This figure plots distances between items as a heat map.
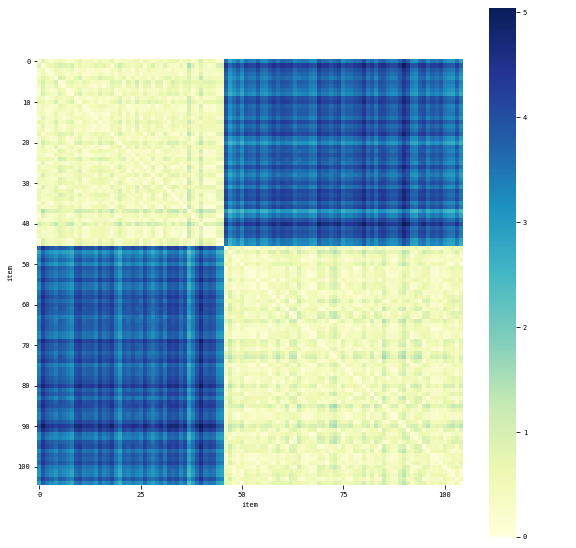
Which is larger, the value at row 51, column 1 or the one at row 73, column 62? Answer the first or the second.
the first
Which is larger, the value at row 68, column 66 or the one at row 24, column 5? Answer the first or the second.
the second
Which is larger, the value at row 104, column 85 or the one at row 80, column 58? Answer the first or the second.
the first
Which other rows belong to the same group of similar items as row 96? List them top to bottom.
46, 47, 48, 49, 50, 51, 52, 53, 54, 55, 56, 57, 58, 59, 60, 61, 62, 63, 64, 65, 66, 67, 68, 69, 70, 71, 72, 73, 74, 75, 76, 77, 78, 79, 80, 81, 82, 83, 84, 85, 86, 87, 88, 89, 90, 91, 92, 93, 94, 95, 97, 98, 99, 100, 101, 102, 103, 104
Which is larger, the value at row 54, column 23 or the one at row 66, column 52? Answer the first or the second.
the first
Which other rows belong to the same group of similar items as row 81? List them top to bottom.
46, 47, 48, 49, 50, 51, 52, 53, 54, 55, 56, 57, 58, 59, 60, 61, 62, 63, 64, 65, 66, 67, 68, 69, 70, 71, 72, 73, 74, 75, 76, 77, 78, 79, 80, 82, 83, 84, 85, 86, 87, 88, 89, 90, 91, 92, 93, 94, 95, 96, 97, 98, 99, 100, 101, 102, 103, 104
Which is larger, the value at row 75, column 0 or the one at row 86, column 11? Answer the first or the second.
the second
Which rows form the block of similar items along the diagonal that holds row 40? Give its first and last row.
0 to 45
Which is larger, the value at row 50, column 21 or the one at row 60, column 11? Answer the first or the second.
the second
